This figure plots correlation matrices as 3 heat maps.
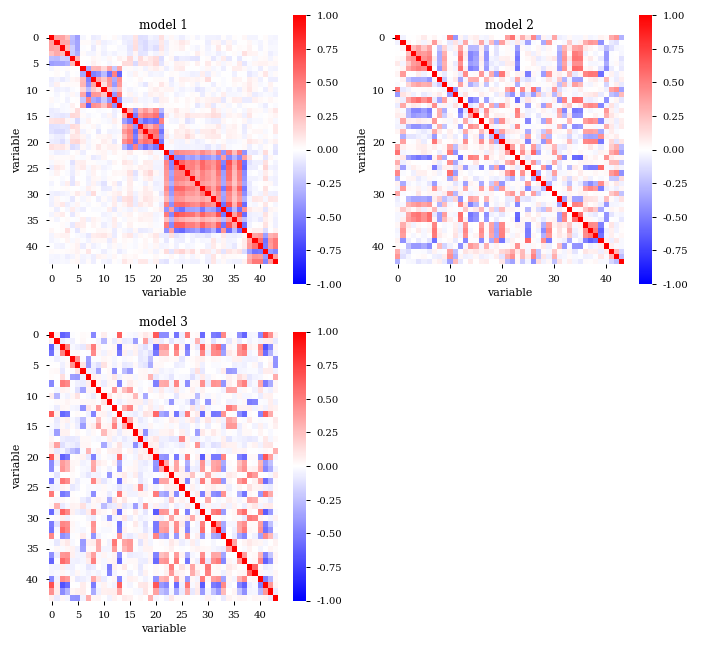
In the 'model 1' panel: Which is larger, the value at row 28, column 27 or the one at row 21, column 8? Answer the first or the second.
the first
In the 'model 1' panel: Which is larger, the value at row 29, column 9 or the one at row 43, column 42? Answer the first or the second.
the second
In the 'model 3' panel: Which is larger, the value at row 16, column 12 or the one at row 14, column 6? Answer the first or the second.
the first
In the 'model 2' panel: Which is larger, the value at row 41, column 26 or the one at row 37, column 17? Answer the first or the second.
the first
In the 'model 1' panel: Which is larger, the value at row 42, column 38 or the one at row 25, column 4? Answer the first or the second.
the first
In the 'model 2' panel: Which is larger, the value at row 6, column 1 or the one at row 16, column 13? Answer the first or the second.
the second
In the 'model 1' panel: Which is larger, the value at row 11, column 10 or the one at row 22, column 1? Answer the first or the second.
the first
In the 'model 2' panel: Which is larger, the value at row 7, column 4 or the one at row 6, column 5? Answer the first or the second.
the second
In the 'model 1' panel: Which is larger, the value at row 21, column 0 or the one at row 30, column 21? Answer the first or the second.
the first
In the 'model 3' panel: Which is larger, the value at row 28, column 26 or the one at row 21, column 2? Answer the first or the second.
the second
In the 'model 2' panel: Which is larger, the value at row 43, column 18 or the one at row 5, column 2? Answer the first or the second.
the second
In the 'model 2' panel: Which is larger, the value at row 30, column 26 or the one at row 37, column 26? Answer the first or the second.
the first
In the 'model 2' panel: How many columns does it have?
44
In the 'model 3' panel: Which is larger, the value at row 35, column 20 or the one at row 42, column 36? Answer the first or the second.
the first
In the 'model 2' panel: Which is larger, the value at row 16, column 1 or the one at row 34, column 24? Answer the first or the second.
the first
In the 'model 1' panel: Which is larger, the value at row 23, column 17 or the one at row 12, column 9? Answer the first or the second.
the first
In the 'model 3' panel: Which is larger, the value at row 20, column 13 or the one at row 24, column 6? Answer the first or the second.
the first
